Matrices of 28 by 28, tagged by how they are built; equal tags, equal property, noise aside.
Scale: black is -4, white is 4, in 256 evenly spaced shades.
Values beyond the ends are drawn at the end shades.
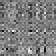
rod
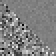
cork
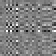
rod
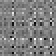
rod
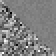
cork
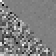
cork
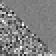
cork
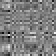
rod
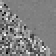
cork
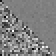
cork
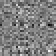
rod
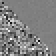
cork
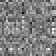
rod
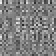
rod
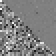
cork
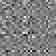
rod
